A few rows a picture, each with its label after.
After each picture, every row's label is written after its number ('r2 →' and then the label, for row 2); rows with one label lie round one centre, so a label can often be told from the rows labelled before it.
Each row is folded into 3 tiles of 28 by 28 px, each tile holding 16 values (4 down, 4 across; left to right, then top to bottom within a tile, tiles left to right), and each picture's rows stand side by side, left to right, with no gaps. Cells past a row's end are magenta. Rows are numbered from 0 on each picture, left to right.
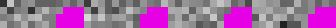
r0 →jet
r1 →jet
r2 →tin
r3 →tin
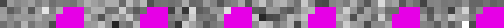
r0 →jet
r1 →tin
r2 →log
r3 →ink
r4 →tin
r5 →jet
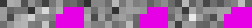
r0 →jet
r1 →jet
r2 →log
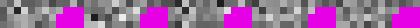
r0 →log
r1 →ink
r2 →log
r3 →jet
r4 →jet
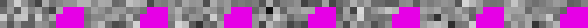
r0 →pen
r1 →tin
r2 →tin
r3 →log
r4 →log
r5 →tin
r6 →tin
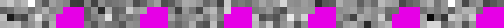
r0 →ink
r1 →log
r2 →jet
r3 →ink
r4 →tin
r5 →ink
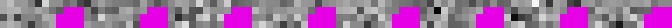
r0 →tin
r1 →jet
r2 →ink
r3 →tin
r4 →tin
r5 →log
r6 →ink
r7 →tin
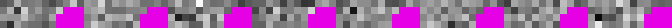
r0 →log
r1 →tin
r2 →ink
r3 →log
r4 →log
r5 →tin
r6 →jet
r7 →ink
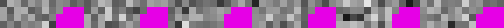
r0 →jet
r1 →pen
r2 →log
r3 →jet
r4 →ink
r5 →tin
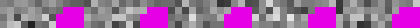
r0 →tin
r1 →jet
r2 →log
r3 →pen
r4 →pen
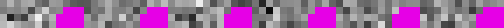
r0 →ink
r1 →pen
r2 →ink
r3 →log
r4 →jet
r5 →pen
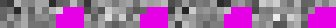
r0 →log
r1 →pen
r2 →log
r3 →pen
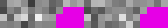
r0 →pen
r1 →pen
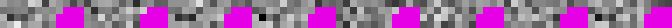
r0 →ink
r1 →jet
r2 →ink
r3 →ink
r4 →log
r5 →pen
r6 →jet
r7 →ink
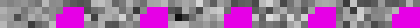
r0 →tin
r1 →pen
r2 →ink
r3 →pen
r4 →log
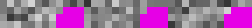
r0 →ink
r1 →jet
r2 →log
